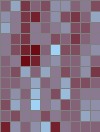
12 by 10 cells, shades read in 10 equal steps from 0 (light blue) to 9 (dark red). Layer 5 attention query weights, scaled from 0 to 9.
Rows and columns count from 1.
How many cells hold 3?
16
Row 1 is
5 2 7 5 6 3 3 5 4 6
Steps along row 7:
up down up down up up down down up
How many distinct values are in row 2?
7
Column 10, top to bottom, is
6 2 4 4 3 5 7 5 4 3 3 5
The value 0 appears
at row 5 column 6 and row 10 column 4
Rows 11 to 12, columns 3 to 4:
4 4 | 5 3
